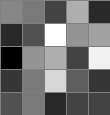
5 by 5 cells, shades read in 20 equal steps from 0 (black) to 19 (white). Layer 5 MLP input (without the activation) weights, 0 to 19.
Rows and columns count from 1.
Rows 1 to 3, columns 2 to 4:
9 5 13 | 6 19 11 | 11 13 5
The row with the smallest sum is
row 5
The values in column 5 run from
3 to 18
